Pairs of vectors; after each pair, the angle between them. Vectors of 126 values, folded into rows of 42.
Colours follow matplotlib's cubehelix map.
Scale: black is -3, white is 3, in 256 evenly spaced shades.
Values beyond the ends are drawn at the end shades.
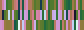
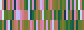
partly opposed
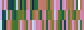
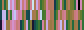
nearly opposite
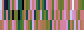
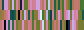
orthogonal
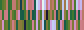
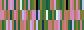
partly opposed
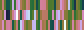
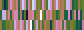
orthogonal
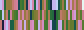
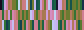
nearly opposite
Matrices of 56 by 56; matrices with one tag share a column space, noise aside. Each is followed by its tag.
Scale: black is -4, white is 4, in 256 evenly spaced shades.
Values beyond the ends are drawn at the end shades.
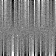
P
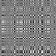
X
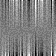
P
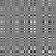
X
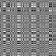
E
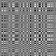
E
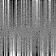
P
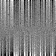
P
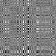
X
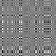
X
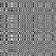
E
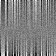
P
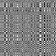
E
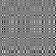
X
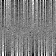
P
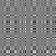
X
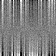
P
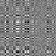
X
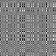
E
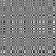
X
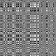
E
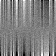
P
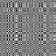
E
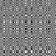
X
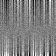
P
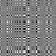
X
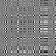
X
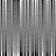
P
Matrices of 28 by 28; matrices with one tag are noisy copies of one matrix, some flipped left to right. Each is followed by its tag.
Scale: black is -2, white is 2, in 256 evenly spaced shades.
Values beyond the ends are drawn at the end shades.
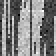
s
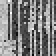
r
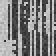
r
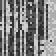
r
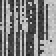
r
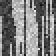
s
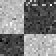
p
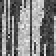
s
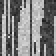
s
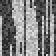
s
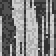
s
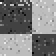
p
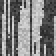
s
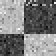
p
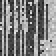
r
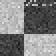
p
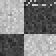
p
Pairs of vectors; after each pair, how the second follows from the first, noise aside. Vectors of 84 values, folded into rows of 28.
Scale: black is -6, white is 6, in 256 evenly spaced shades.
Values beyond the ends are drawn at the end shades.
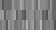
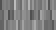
reversed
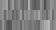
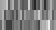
scaled up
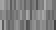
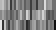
scaled up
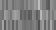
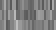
reversed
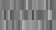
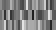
scaled up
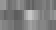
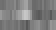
reversed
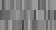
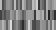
scaled up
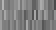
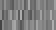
reversed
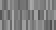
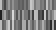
scaled up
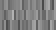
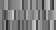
scaled up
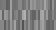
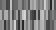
scaled up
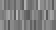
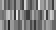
scaled up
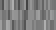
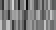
scaled up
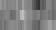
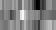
scaled up
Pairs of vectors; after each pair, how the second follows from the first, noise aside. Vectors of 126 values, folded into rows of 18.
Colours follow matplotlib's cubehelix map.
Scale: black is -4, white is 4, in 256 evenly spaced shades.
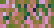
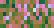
negated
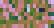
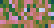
negated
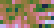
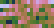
reversed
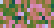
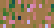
partly zeroed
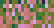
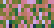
reversed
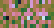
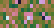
sign-scrambled
